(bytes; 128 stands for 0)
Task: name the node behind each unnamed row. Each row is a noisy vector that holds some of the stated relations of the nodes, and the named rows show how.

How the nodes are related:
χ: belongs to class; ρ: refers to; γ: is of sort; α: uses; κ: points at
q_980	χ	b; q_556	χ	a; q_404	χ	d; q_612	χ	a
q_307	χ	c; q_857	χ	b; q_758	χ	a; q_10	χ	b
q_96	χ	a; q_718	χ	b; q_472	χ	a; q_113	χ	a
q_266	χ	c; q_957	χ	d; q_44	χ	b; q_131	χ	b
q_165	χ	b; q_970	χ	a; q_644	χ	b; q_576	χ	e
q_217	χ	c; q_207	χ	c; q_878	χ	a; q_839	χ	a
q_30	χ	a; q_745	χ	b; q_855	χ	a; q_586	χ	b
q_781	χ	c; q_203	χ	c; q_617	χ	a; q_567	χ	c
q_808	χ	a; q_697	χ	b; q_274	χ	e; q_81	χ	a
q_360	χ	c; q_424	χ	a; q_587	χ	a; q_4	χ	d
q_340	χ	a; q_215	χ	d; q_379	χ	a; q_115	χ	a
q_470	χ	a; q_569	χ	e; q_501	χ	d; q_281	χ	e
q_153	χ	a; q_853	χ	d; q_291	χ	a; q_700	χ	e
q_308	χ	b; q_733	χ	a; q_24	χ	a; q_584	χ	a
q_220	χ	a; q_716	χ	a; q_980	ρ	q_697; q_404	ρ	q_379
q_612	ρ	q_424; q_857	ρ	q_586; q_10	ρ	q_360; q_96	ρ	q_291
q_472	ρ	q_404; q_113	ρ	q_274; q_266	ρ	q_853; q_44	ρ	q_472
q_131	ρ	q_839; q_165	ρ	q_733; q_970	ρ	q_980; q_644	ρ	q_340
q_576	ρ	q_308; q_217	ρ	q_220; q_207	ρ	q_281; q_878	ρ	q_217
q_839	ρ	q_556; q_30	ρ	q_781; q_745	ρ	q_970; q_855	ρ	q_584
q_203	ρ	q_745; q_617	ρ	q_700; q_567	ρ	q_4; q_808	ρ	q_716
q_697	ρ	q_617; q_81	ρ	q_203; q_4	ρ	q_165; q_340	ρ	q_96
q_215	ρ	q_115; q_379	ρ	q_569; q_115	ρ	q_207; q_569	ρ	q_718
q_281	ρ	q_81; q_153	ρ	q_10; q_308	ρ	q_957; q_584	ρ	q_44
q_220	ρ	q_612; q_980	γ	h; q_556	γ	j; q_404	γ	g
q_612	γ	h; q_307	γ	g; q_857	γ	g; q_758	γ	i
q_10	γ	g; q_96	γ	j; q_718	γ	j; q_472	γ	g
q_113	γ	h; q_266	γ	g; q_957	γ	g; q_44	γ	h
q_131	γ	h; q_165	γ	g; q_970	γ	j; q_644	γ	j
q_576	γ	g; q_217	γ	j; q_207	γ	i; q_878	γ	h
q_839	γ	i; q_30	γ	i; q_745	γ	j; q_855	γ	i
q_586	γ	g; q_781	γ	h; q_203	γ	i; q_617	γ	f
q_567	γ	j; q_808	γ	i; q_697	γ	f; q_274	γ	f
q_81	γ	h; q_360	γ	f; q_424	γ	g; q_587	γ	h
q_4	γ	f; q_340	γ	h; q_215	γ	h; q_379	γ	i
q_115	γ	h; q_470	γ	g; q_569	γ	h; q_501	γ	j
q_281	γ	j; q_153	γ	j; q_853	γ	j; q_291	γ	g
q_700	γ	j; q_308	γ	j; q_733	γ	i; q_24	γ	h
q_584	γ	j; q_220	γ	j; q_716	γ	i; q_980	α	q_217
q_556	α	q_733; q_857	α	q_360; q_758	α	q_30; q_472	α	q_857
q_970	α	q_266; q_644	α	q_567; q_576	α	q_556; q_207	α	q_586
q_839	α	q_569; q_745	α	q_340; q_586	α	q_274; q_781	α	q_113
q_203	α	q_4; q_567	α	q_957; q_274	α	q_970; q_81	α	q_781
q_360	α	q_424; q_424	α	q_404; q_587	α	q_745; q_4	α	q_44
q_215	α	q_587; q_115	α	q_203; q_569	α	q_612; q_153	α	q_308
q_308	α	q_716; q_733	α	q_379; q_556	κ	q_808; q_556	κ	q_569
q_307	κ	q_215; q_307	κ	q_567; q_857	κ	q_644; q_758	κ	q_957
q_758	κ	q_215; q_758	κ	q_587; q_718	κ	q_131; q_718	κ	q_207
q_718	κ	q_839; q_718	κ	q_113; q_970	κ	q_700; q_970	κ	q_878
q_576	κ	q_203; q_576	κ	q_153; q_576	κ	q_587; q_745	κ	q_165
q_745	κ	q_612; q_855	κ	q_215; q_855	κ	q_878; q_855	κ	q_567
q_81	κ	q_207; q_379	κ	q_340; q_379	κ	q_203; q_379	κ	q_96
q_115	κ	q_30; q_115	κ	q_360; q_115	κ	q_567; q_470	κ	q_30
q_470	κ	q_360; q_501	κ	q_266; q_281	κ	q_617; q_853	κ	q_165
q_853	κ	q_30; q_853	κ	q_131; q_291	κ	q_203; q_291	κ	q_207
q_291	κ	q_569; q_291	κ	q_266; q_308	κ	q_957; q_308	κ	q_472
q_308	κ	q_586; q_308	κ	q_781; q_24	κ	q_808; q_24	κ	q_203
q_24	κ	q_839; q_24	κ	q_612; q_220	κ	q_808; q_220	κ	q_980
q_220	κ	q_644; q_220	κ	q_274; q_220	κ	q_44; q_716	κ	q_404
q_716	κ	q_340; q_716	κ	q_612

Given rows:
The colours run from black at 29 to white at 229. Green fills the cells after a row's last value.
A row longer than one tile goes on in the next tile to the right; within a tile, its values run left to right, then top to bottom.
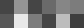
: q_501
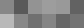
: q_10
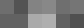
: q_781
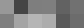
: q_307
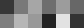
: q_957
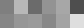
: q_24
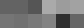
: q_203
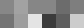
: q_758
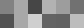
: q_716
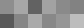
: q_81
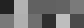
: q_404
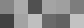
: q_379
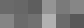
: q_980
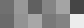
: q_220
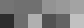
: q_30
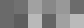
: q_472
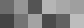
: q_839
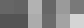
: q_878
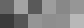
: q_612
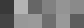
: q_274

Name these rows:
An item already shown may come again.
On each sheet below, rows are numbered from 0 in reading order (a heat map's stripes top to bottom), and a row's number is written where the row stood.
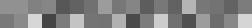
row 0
q_970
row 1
q_584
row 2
q_113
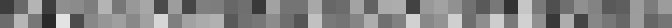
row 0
q_215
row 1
q_24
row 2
q_307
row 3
q_569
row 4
q_556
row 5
q_115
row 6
q_4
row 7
q_266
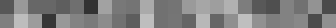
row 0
q_281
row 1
q_569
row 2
q_617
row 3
q_217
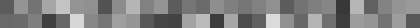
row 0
q_808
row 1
q_360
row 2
q_700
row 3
q_576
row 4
q_274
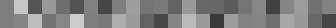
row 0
q_291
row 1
q_586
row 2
q_281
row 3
q_586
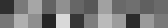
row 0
q_957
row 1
q_281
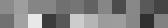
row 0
q_758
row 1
q_718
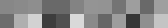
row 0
q_855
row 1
q_153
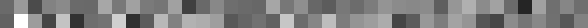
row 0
q_853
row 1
q_733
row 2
q_308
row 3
q_424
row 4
q_697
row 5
q_360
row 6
q_567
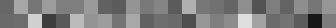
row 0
q_733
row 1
q_857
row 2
q_113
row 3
q_207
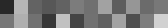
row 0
q_404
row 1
q_96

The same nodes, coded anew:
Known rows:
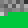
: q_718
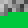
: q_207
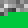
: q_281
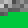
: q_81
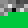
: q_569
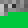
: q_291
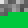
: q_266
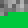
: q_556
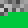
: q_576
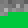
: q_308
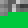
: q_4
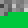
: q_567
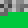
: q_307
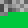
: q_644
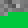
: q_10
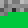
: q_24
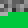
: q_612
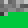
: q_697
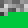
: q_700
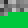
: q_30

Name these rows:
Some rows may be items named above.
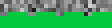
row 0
q_644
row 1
q_165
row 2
q_556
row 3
q_274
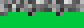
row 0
q_215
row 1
q_115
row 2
q_115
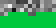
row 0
q_569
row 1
q_307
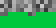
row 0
q_307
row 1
q_215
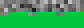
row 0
q_781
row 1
q_360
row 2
q_857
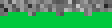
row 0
q_857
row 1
q_217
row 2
q_855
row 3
q_781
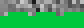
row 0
q_745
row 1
q_853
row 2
q_617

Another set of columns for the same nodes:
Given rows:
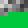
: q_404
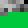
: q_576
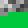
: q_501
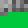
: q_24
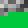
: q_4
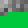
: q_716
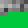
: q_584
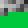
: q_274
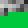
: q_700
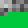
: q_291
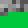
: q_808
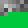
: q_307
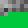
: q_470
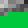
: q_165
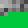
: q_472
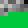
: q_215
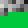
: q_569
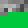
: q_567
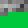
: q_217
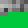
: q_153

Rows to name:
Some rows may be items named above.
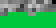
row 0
q_217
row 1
q_215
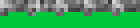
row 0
q_644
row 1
q_81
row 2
q_745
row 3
q_857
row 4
q_745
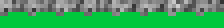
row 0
q_556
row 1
q_470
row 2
q_781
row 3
q_24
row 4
q_360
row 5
q_217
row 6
q_853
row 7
q_115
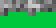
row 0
q_220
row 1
q_718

